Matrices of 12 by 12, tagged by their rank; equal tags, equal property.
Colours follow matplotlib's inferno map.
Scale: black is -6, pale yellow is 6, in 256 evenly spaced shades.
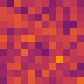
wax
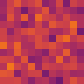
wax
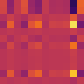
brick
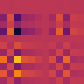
brick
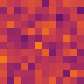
wax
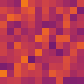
wax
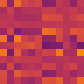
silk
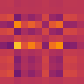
brick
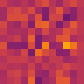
silk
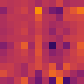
silk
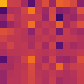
silk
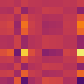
brick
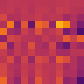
silk
